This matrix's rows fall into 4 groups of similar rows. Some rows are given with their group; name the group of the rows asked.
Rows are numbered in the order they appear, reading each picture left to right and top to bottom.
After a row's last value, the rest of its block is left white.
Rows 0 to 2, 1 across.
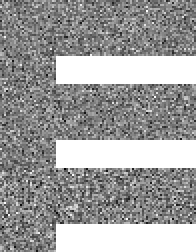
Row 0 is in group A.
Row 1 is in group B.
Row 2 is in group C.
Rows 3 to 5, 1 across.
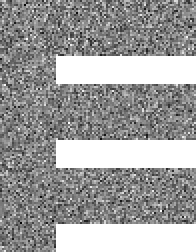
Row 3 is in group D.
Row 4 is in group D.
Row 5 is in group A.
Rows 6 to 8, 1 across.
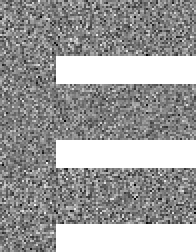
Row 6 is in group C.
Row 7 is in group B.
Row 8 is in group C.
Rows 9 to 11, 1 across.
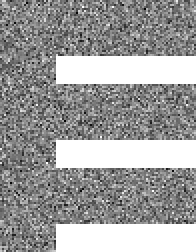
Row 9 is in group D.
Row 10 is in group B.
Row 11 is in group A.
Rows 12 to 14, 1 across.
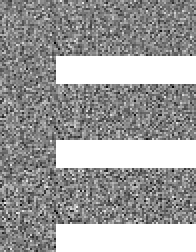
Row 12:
C
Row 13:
C
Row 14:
C
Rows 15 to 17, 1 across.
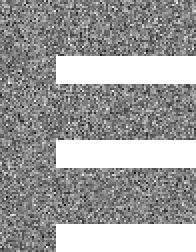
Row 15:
D
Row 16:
D
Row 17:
B
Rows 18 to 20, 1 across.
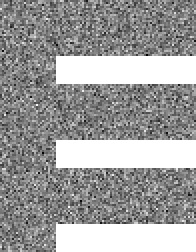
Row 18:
C
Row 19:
B
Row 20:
D
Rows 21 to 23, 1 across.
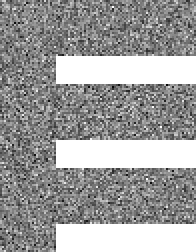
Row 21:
D
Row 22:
A
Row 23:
A
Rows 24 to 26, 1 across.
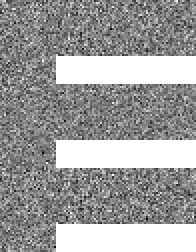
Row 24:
D
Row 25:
B
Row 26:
D
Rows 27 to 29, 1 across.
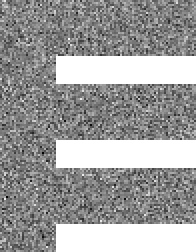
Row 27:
D
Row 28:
B
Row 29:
B
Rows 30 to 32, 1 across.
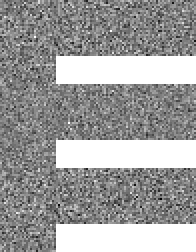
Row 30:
C
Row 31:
D
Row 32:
C
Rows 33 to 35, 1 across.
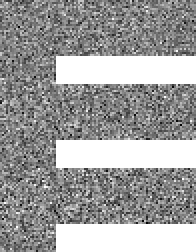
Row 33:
A
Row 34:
C
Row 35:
C
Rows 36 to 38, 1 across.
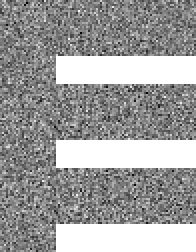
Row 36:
D
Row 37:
C
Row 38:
C
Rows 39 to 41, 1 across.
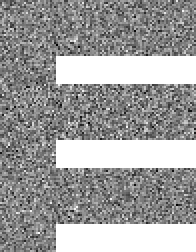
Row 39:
C
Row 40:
D
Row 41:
C
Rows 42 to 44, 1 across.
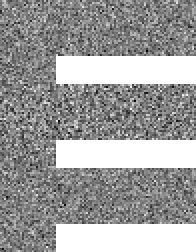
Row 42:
D
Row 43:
C
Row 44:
B
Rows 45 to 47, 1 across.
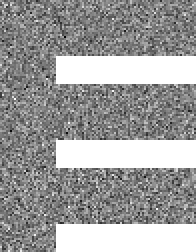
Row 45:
B
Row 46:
D
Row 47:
D
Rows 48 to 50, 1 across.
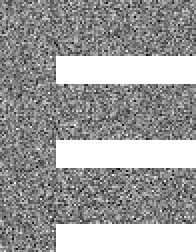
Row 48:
C
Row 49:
C
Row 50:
A
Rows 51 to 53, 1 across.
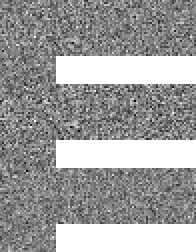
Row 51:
C
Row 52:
C
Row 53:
D
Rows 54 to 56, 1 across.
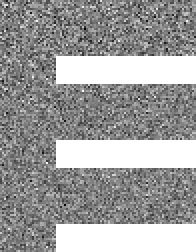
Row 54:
B
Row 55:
B
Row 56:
B
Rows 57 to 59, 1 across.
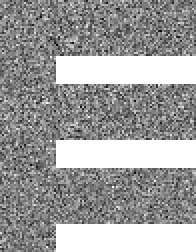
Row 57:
C
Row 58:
C
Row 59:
B
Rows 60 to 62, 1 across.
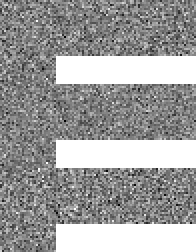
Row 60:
B
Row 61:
B
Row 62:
C
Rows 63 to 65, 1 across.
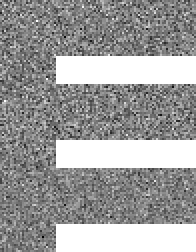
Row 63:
B
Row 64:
C
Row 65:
B
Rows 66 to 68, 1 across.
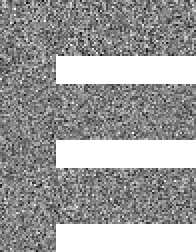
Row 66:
D
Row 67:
A
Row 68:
C
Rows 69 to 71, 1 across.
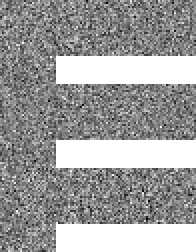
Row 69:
C
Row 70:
A
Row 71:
D
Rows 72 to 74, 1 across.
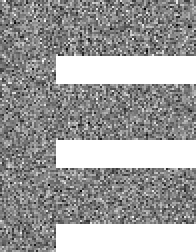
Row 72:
D
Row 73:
D
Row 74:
A
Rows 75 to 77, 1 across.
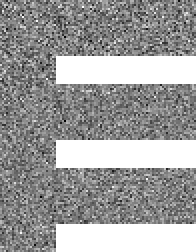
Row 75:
B
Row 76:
B
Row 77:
A
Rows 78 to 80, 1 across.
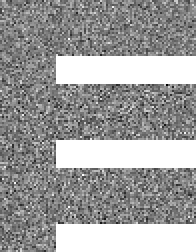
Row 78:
D
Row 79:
A
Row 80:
D
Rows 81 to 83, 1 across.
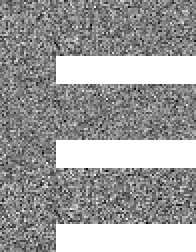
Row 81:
C
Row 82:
B
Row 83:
C
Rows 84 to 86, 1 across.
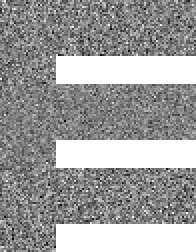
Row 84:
D
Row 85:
B
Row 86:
A
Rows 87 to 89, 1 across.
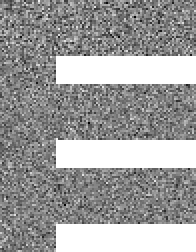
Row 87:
C
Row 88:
D
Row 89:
B
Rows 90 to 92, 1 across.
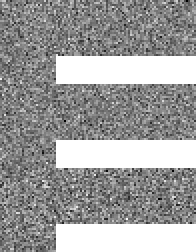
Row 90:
D
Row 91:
B
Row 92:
C
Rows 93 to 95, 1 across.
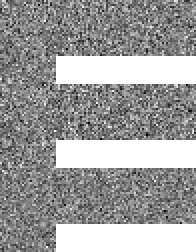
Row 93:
D
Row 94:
D
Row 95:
B
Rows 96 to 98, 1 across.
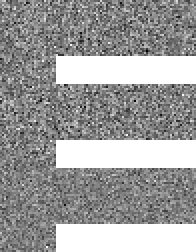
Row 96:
D
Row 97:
C
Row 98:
B
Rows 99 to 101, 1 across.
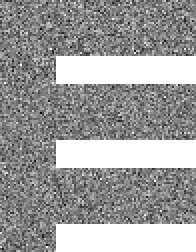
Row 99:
A
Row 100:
A
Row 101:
B
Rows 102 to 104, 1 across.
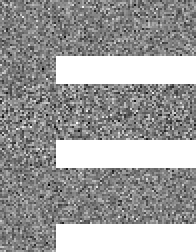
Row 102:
B
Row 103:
C
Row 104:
A
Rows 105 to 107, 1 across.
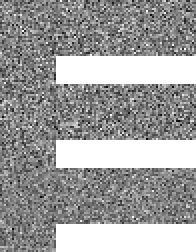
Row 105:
A
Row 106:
C
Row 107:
A
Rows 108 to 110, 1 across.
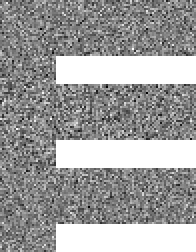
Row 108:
A
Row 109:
C
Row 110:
D
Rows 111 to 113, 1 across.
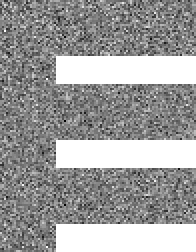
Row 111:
B
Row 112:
B
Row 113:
B
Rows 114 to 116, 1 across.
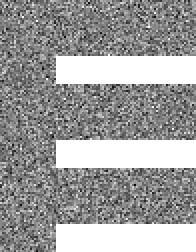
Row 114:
B
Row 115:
A
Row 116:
C
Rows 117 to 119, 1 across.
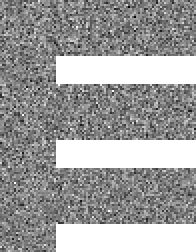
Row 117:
C
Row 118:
D
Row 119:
D
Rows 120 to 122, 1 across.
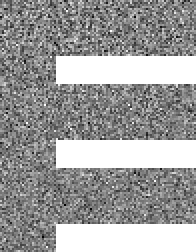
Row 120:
C
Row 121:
D
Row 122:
B
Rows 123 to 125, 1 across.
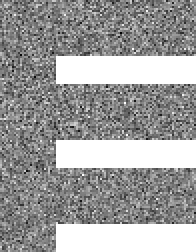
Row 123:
A
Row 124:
C
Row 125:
D
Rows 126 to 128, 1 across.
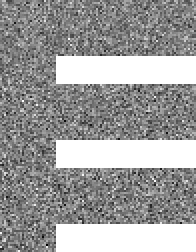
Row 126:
D
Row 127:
B
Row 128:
B
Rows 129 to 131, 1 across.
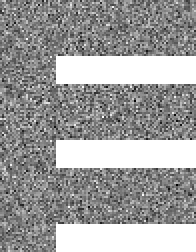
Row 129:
D
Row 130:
C
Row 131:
D
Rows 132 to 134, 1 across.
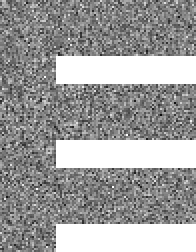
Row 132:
D
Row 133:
C
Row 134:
B
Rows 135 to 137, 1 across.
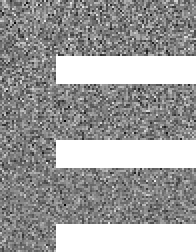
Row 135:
D
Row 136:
B
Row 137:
B
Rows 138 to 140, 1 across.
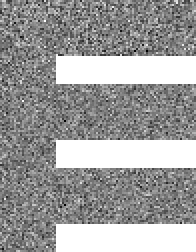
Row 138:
D
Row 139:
B
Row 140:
B
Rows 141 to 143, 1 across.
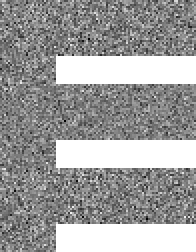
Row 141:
D
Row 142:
B
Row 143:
D
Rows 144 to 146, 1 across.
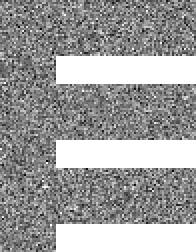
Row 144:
A
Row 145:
B
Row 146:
C
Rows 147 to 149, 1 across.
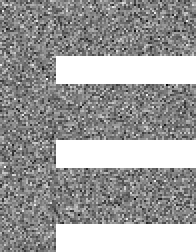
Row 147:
B
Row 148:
A
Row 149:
C
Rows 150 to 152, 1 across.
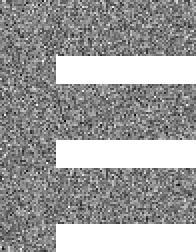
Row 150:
D
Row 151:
B
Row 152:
D
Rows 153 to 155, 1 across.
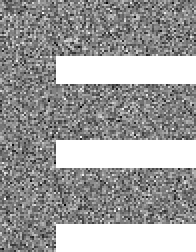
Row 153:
C
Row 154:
A
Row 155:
B
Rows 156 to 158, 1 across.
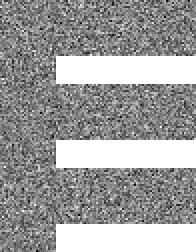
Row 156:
A
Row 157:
A
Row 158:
C
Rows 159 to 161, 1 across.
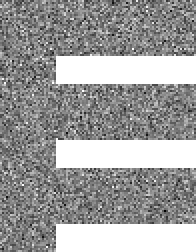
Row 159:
A
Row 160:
D
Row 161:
B
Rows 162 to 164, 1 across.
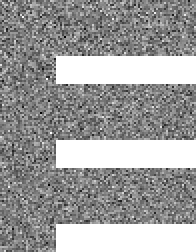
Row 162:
B
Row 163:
A
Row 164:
A
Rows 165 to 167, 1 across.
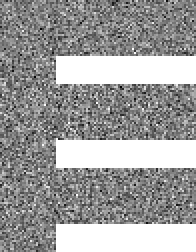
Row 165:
A
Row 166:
D
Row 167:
C
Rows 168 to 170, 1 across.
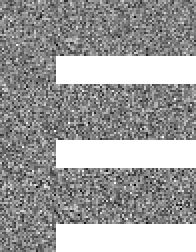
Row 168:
C
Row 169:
D
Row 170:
C
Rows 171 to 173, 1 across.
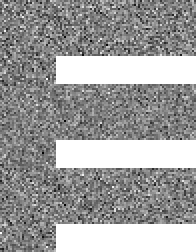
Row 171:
B
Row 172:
B
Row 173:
B
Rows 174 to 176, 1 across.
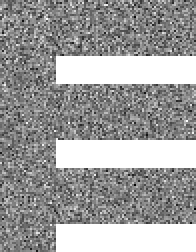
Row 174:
C
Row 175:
D
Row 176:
C
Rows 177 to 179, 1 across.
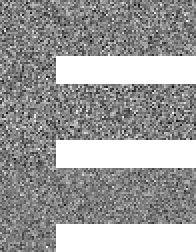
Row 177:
B
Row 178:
C
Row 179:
B
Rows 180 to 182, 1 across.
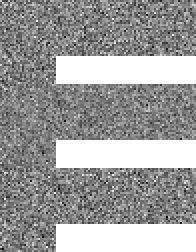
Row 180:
B
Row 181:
B
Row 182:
B
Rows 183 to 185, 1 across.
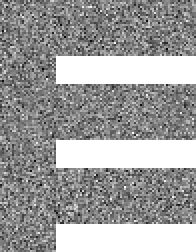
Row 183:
B
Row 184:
A
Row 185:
C
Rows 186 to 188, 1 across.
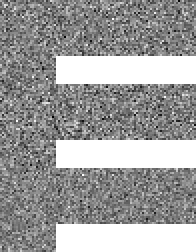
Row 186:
B
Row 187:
C
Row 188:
D
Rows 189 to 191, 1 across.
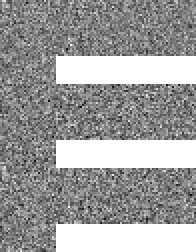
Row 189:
D
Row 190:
A
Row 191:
D
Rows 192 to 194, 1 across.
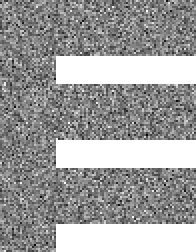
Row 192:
A
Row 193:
D
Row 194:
A
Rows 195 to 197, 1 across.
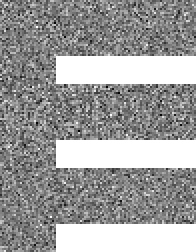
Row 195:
B
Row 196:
C
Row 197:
A
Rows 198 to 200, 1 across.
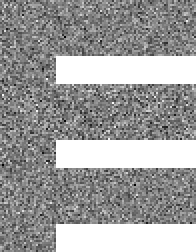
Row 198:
B
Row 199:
B
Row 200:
C
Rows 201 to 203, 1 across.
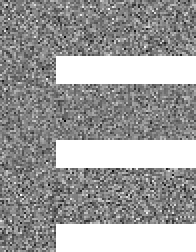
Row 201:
B
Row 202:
B
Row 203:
A
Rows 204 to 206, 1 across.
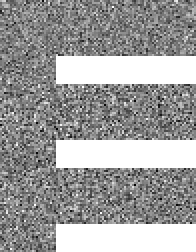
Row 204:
D
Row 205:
C
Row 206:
C
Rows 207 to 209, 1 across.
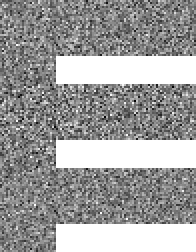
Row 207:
C
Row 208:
C
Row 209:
C
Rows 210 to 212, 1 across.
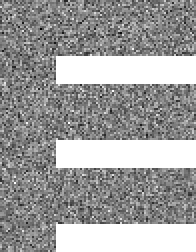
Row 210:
A
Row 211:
D
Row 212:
D
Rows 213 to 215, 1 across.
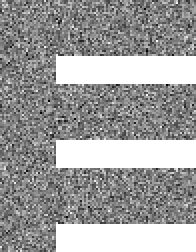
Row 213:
D
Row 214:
A
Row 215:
D
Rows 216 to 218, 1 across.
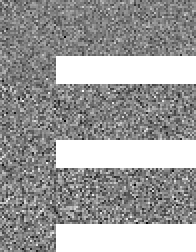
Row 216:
B
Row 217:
B
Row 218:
C
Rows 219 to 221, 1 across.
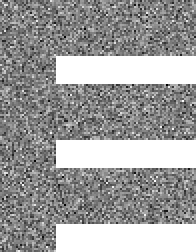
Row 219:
B
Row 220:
A
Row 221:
B
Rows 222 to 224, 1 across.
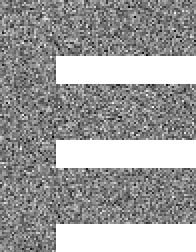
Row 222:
C
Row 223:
A
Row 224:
C
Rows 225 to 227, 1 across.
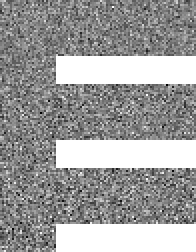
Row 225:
D
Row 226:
A
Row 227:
A
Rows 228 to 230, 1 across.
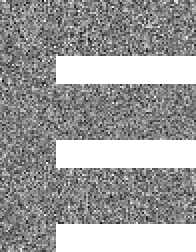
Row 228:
D
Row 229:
B
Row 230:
D
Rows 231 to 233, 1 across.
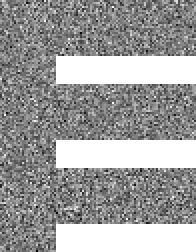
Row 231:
D
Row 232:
B
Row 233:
C
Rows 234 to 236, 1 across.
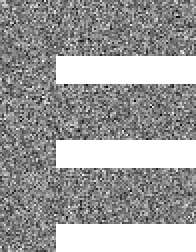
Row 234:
D
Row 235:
C
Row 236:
D
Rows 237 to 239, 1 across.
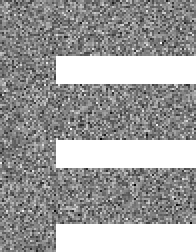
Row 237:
A
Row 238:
D
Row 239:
C
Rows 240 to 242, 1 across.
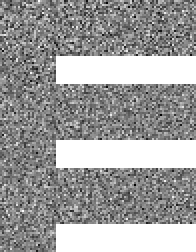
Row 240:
C
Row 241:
C
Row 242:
C
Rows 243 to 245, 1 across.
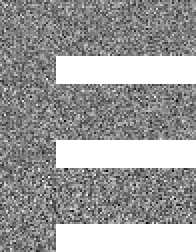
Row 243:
B
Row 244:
B
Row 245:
C
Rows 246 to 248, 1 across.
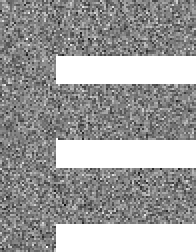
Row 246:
D
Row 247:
D
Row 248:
B
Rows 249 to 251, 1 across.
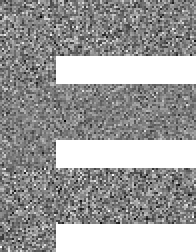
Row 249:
C
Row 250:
B
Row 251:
D
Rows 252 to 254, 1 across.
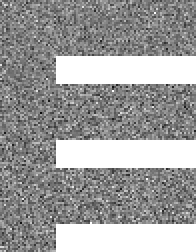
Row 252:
B
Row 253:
A
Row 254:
A
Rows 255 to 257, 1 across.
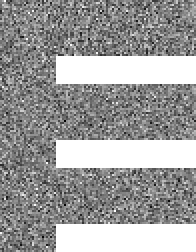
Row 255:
D
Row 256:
B
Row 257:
B
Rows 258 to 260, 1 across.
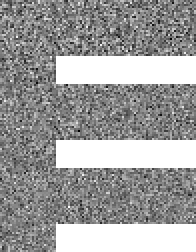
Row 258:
C
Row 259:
C
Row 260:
D
